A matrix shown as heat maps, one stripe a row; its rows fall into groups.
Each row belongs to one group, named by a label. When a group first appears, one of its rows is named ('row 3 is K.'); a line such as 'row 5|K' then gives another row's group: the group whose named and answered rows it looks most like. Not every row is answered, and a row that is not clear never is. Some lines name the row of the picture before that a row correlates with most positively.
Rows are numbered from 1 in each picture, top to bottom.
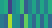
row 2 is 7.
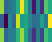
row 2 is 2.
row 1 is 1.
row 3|1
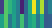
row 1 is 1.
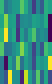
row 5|2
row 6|7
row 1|1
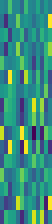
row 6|7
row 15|2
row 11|7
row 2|2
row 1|7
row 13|1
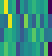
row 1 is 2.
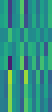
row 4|2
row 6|7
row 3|7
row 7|7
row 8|7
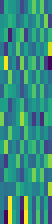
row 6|7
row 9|1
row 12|2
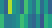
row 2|1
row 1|7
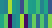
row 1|7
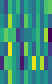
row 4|7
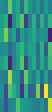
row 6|7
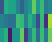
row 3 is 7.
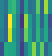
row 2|7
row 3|7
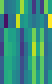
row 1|1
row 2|2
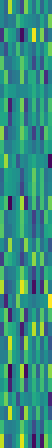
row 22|2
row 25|7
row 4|2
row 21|1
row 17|1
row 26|7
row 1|7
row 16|1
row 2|2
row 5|1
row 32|1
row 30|7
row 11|1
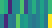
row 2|2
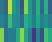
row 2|7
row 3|1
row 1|7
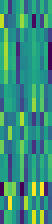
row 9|1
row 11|1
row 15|7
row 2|1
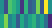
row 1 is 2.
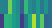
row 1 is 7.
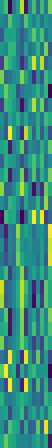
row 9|2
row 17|2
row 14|1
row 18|2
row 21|1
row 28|7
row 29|1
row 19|2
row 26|7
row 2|7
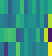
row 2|2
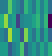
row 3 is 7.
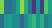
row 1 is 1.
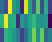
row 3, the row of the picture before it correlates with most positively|2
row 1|7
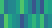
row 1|1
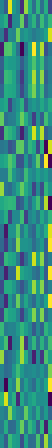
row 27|2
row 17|2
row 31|2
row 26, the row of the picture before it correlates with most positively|1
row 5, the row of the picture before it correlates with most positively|2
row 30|7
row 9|1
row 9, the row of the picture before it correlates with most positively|1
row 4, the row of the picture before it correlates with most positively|2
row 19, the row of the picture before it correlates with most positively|2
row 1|7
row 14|1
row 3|2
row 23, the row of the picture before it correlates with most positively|2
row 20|2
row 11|2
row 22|2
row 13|7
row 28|2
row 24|1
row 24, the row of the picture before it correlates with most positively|1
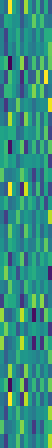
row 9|7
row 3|2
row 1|7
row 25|1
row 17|7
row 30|2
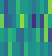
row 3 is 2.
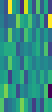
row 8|1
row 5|7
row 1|7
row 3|7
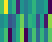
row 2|2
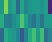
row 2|1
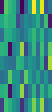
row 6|7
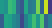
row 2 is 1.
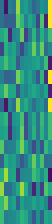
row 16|1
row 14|1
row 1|2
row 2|2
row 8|2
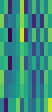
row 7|1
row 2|1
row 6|1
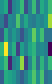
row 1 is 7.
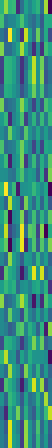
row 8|1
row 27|7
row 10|7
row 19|7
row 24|2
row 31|7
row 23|7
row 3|7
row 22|1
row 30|2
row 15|7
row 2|1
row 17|2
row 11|1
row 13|2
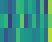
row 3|2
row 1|2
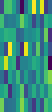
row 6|2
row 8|1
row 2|1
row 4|7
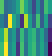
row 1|1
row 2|7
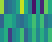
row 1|1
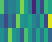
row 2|2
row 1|1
